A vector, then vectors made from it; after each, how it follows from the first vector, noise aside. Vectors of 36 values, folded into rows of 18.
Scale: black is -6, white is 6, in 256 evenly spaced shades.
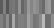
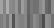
negated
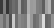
scaled up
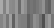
negated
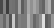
scaled up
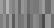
negated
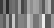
scaled up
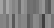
negated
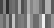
scaled up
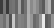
scaled up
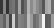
scaled up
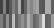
scaled up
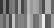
scaled up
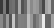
scaled up
